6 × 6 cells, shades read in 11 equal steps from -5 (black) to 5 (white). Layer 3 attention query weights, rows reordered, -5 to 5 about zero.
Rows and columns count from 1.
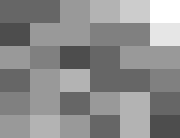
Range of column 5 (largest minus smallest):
4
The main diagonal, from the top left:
-1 1 -2 -1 2 -2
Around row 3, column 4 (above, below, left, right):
0 -1 -2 1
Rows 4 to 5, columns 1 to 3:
-1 1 2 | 0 1 -1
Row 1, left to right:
-1 -1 1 2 3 5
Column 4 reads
2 0 -1 -1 1 -1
